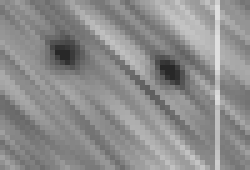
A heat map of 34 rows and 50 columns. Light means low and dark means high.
Column 44 stands out from the rest. Two bumps rise from the field. The top right is the ninth with the lowest average.
